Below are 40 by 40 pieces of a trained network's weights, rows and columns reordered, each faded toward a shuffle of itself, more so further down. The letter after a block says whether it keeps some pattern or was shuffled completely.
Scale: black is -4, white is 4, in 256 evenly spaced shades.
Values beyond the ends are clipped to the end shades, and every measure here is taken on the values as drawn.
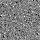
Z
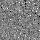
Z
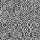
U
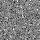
Z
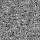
Z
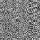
U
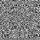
U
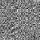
U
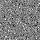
Z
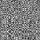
U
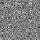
U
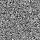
Z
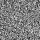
Z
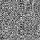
U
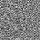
U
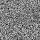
Z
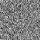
U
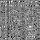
U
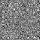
U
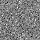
Z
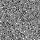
Z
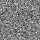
Z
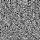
U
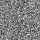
U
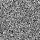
Z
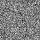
Z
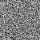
Z
